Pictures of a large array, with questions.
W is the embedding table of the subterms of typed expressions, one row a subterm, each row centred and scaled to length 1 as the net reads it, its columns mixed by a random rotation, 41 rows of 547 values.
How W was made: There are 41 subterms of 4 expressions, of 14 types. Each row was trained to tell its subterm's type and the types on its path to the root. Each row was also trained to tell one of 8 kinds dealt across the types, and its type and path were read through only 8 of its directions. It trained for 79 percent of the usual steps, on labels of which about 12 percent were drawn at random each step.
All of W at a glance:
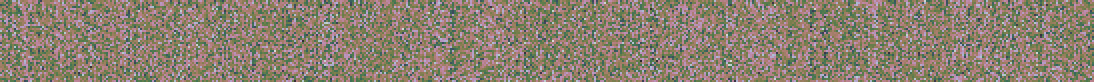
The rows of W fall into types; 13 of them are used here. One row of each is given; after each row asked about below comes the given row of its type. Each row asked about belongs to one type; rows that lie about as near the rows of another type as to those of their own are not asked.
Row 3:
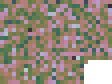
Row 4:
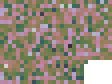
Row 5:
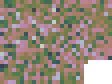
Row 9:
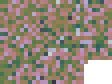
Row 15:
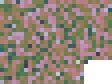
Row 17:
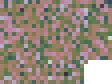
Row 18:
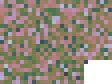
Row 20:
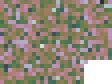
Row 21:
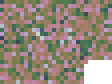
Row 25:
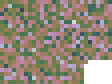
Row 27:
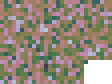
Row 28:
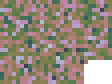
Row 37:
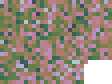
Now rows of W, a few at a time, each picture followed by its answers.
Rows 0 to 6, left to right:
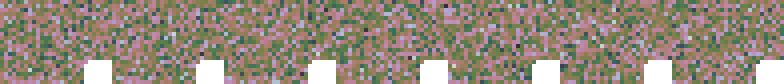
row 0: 17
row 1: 17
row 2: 17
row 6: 5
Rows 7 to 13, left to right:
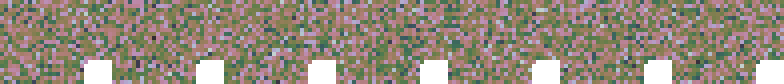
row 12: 4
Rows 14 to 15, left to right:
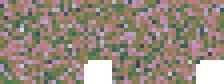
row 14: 37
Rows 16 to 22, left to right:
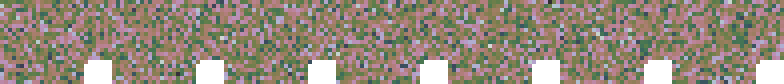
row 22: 9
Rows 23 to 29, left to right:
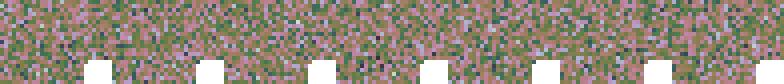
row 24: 5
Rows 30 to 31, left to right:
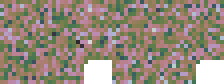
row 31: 27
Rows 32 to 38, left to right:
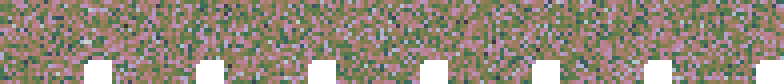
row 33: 25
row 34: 25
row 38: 25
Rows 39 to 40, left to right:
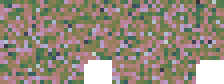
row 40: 28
